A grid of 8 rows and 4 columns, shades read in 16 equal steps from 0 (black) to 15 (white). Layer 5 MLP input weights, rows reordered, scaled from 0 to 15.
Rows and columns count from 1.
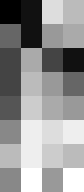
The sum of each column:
46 78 79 77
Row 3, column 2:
10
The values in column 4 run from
1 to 15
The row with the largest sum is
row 6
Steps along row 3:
up down down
